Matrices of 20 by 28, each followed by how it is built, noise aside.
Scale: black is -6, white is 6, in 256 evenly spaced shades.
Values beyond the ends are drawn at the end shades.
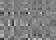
low rank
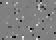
sparse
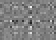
low rank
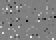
sparse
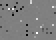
sparse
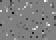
sparse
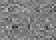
low rank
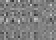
low rank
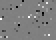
sparse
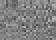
low rank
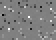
sparse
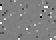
sparse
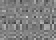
low rank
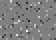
sparse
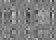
low rank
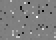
sparse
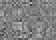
low rank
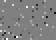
sparse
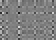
low rank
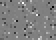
sparse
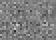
low rank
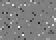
sparse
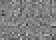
low rank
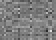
low rank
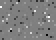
sparse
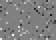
sparse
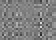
low rank
